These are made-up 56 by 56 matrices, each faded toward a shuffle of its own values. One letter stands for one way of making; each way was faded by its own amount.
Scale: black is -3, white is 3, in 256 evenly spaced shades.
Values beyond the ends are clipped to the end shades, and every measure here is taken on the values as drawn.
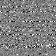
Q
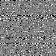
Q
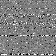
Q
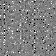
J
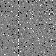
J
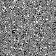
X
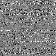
Q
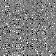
J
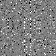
J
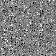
X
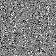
X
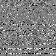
Q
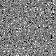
X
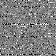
Q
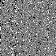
X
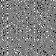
J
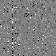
J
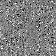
X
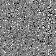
X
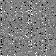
J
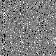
X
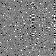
J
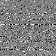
Q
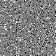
J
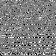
Q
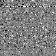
Q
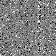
X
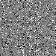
X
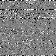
Q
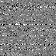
Q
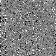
X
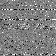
Q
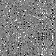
J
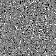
X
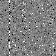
X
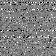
Q
